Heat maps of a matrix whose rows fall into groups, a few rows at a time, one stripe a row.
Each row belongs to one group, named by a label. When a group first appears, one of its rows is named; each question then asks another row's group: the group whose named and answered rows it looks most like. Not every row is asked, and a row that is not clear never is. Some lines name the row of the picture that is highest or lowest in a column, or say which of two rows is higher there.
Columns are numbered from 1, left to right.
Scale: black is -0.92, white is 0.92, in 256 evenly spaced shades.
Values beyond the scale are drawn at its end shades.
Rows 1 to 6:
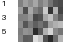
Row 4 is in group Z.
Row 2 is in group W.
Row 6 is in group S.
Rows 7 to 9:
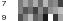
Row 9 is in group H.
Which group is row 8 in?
Z
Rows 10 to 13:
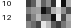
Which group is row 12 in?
H
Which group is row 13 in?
S
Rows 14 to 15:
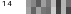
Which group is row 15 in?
W
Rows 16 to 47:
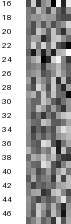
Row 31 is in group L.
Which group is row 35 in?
Z
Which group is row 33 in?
S
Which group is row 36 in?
S
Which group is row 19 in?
Z
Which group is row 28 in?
L
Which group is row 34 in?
Z
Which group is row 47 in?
H
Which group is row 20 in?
L
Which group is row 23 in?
Z
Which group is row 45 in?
L
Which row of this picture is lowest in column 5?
24
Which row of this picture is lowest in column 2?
23
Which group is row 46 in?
L
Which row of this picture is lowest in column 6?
16
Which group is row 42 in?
Z
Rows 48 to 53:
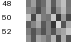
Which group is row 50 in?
W
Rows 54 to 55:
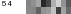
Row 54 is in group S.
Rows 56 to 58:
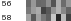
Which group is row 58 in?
W
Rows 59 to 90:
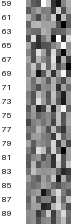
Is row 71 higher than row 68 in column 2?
No
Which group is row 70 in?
L
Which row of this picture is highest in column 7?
64
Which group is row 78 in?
H
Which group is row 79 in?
W
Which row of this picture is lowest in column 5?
88
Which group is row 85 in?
S
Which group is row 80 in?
L
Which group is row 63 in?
S
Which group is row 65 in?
Z
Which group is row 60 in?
H
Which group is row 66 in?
L
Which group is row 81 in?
H
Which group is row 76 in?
H
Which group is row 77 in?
L
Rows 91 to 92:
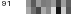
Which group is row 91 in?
W
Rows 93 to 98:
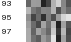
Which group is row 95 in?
Z
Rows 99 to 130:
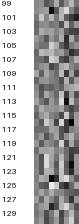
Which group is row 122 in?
L
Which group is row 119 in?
W
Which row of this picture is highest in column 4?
125
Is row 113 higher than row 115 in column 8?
Yes
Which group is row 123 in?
L
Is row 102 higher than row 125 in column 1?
No
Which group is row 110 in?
H
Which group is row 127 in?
L
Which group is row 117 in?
S
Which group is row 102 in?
H
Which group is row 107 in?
S
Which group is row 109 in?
W
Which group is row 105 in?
S
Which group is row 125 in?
S
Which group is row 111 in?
Z
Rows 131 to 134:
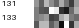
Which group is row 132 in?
S
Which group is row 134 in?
H
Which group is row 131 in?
L
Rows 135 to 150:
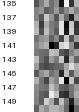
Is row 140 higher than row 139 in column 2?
Yes
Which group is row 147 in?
S
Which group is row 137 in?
L
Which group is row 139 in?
W
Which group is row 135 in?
H
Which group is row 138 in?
W
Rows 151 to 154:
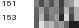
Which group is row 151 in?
Z
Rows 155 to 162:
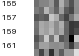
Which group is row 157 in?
S
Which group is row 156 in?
L
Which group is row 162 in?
Z
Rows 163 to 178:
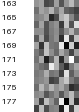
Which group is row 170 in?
L
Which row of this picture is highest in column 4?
172
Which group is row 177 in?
W
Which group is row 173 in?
H
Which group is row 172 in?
S
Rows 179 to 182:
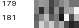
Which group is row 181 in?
H
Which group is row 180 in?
Z
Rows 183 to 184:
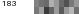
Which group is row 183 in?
S
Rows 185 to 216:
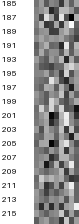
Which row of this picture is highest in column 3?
187
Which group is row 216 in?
H
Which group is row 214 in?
Z
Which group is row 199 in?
S
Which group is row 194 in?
Z
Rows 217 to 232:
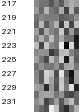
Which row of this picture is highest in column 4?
232
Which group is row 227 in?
L
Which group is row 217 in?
Z
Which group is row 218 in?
W
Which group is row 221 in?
W
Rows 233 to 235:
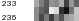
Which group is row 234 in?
S
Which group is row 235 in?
Z
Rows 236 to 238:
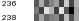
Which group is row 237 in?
L
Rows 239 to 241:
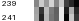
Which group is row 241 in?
W
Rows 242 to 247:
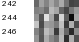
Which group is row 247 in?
W
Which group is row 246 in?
L
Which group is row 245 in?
W
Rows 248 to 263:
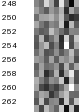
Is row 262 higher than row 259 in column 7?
Yes
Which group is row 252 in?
S
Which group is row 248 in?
L
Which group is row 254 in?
H
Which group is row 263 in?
W
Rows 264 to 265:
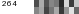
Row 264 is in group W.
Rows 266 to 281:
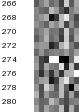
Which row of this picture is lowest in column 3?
274
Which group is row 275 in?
W
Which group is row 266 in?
H
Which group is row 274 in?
S
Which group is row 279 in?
W
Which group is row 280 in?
S
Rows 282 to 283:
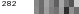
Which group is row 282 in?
L
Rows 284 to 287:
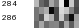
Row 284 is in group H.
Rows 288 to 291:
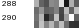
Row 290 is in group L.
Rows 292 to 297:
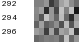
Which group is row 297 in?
H
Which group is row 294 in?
L
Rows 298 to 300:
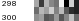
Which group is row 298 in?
W
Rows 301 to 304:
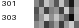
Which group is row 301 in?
L
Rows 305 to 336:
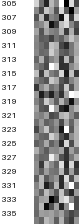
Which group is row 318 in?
Z
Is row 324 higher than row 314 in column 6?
Yes
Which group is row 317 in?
H
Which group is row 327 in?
S
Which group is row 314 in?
S
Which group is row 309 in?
W
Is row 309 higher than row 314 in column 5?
No
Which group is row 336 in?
L
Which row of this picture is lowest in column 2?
318
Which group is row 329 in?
W
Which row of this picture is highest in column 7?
323
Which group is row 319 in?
L
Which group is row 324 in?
S
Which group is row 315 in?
W
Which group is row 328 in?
W
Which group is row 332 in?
L
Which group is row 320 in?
S
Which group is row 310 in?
Z
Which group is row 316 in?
S
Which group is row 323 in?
H
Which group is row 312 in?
S
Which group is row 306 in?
L
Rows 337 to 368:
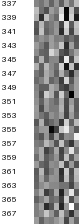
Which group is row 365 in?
H
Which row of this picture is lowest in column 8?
350
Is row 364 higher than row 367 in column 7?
Yes
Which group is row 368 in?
W
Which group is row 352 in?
W
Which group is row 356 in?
Z
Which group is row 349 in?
S
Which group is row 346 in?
W
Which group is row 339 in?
W
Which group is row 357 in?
L
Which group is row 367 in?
L
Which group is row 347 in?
L
